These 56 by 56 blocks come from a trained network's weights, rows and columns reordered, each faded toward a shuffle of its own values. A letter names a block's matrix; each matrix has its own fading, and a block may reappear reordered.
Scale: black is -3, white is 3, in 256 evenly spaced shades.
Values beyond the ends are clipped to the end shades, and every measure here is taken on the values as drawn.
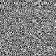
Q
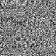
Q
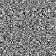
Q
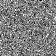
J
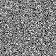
J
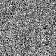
J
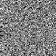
Q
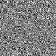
Q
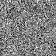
J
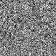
J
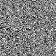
Q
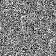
J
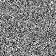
J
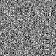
Q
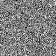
J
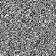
Q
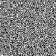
Q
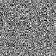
Q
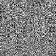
Q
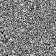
J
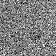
J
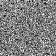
J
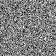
J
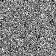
J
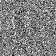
J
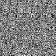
Q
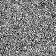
J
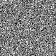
J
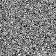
J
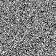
J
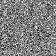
J
